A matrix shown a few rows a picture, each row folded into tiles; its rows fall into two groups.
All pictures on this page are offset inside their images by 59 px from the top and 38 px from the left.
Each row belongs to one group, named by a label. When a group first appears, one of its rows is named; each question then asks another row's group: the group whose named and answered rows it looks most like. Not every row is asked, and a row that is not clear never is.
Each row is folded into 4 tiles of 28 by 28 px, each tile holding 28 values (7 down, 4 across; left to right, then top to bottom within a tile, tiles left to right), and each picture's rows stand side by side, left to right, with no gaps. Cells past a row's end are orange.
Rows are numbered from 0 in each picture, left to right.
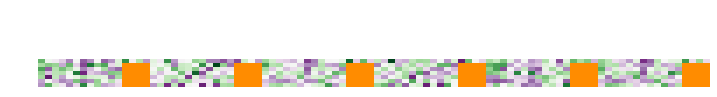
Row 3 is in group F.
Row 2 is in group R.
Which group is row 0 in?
R
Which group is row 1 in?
F
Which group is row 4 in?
R
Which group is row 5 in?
R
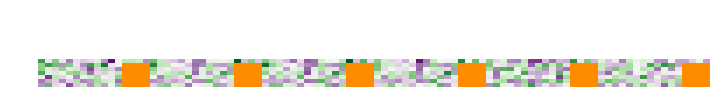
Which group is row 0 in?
R
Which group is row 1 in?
R
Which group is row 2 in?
R
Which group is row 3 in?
R
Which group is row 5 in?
F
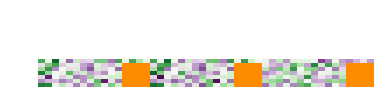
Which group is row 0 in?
R
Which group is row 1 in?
R
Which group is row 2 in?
F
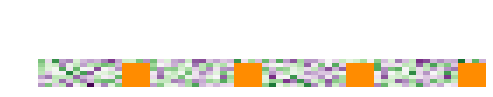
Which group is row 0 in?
F
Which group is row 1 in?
F
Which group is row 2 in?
F
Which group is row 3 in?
F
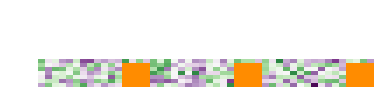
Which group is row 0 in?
F
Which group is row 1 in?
R
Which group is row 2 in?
F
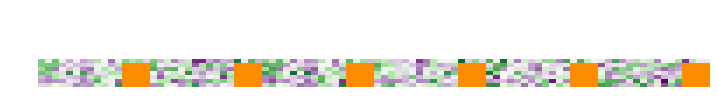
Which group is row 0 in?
R
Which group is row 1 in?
F
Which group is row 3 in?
R
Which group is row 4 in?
R
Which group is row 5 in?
F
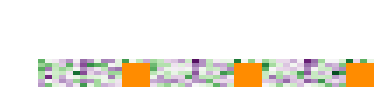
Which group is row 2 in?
R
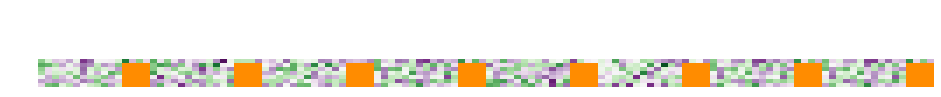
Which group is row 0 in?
R
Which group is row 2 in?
F
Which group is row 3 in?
F
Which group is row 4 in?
F
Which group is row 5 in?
F
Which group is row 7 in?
F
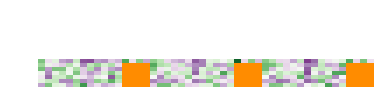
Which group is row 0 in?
F
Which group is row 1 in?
R
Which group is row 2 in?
R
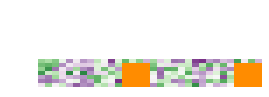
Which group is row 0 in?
R
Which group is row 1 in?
F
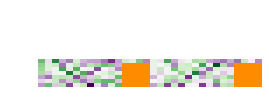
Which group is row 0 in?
F
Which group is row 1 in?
F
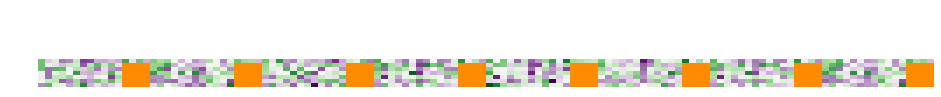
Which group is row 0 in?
F
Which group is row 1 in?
R
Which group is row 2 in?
F
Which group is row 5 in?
R
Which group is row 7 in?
R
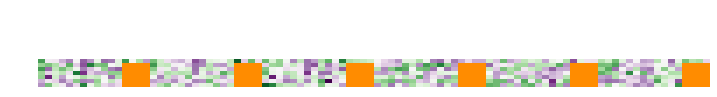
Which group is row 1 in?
R
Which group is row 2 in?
R
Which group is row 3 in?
F
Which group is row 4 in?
F
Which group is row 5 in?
R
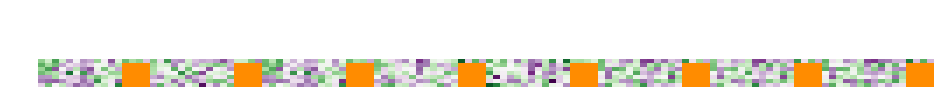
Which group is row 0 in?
R
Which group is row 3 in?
R
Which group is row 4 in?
R
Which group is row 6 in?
F
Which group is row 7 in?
F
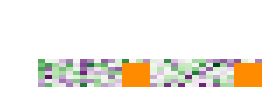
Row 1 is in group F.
